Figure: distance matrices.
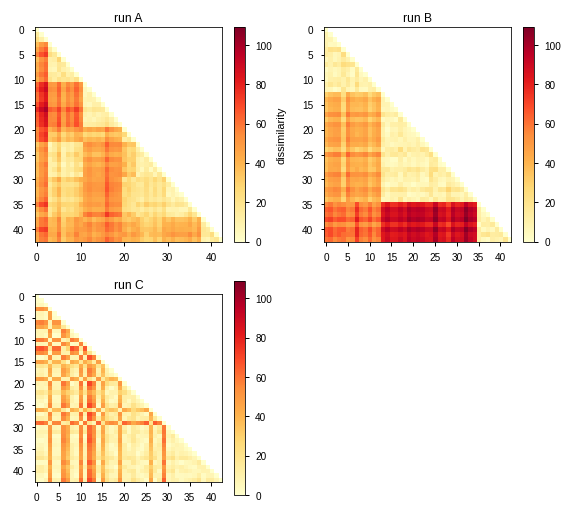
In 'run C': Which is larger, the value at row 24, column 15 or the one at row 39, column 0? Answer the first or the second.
the first
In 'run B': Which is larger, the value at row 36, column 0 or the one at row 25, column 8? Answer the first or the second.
the first
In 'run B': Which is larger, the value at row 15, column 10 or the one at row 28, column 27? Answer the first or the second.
the first
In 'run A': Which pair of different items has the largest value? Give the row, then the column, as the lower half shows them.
16, 2
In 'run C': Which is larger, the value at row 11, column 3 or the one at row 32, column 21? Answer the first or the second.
the first
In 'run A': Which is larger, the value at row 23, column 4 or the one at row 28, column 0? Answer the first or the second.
the second
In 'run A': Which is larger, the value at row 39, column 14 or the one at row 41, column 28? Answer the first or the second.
the first
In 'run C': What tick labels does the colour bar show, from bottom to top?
0, 20, 40, 60, 80, 100
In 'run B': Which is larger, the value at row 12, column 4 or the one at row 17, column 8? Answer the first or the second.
the second
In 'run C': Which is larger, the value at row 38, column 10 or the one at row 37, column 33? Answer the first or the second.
the first
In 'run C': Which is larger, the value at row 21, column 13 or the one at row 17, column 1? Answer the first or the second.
the first
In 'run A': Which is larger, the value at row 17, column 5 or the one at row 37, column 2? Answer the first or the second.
the first
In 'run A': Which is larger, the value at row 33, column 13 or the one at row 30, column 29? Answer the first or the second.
the first
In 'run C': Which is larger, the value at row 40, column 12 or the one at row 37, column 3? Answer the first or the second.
the first
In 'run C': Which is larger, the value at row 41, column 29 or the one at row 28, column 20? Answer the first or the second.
the first
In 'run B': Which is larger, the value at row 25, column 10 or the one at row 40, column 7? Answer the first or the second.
the second
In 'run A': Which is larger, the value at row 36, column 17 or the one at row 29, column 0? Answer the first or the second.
the first
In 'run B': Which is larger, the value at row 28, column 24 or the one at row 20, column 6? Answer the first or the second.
the second
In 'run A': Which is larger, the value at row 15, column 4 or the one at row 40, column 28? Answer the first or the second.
the first
